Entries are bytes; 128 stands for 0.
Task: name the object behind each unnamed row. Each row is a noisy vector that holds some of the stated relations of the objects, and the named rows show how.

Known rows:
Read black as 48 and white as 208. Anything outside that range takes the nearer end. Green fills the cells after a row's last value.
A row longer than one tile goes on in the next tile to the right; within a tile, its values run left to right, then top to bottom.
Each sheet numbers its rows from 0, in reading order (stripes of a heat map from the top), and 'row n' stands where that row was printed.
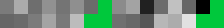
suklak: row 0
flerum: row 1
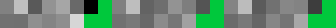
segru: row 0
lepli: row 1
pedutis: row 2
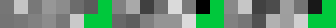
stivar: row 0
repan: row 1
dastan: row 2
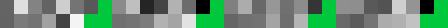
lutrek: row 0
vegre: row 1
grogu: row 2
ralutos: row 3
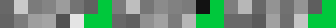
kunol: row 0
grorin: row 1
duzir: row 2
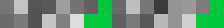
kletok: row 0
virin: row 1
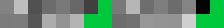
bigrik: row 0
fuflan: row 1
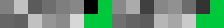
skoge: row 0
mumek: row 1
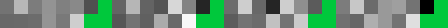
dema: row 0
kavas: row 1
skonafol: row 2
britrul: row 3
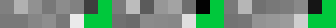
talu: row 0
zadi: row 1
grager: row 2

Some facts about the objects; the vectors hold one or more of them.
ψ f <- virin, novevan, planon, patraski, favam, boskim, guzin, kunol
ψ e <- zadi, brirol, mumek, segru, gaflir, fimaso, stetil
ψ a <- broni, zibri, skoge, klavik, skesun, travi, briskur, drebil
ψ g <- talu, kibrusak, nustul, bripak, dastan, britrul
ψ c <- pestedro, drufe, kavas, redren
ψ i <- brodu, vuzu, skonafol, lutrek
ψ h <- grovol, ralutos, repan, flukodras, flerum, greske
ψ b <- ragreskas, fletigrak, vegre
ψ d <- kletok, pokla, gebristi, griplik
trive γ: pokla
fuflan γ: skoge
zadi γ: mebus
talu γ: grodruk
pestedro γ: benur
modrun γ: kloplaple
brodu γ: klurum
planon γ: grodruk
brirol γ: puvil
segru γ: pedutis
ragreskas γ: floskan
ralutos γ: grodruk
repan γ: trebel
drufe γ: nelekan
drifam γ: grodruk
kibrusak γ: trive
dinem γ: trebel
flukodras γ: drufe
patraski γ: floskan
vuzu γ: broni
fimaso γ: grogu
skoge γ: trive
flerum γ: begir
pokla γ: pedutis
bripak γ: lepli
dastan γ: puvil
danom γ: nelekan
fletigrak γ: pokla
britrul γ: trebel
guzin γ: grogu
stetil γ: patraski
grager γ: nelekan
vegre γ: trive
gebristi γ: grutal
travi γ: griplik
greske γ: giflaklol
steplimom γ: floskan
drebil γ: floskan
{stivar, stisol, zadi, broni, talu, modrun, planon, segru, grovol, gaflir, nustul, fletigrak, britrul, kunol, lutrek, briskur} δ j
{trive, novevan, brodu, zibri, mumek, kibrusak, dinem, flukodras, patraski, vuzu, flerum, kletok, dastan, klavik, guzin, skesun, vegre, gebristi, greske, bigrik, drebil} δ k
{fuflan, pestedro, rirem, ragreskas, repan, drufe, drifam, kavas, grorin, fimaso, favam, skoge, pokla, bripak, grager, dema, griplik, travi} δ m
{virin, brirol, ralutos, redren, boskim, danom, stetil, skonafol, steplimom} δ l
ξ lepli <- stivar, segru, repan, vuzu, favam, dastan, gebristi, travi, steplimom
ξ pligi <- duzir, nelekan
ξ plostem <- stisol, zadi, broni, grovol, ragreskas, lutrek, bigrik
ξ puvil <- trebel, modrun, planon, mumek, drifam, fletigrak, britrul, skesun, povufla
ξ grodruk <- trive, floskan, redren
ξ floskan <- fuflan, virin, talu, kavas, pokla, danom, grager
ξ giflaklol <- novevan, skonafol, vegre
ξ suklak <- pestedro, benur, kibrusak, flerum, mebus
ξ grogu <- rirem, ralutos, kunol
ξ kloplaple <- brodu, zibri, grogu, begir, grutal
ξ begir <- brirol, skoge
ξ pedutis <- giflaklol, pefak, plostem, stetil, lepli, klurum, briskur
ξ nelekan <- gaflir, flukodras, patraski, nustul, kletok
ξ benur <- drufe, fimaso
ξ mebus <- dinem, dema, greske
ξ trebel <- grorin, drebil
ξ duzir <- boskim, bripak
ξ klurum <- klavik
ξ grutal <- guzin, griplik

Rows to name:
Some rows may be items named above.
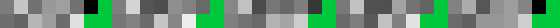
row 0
britrul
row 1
guzin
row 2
dinem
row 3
kletok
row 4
fimaso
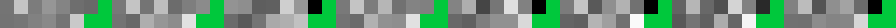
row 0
stivar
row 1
modrun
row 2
ralutos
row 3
modrun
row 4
repan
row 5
fletigrak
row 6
kavas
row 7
segru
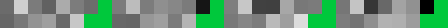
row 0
favam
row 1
grorin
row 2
gebristi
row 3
steplimom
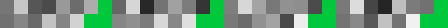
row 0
novevan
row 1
patraski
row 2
planon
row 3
vuzu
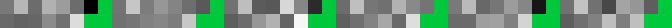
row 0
gaflir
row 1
stivar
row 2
pestedro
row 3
griplik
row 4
bripak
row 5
boskim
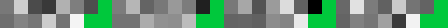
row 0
brodu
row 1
travi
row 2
grovol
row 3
lutrek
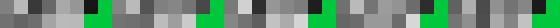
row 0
stetil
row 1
skesun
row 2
drebil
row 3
nustul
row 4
floskan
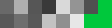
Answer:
redren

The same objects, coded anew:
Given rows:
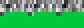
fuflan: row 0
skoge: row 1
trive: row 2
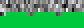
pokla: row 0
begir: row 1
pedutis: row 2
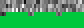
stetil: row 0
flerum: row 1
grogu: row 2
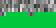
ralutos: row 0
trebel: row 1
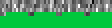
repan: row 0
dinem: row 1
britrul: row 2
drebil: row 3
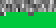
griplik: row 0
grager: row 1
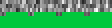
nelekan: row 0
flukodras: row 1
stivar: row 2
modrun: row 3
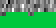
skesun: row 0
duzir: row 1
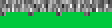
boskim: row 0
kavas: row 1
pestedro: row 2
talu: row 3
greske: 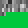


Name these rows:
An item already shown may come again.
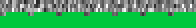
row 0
grovol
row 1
fletigrak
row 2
novevan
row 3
travi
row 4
modrun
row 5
brodu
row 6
fimaso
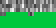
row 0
modrun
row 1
boskim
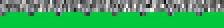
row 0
grodruk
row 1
steplimom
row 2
kletok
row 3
dinem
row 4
travi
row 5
segru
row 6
drufe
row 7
talu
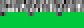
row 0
brirol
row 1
patraski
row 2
drebil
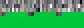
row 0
virin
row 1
dastan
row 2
gaflir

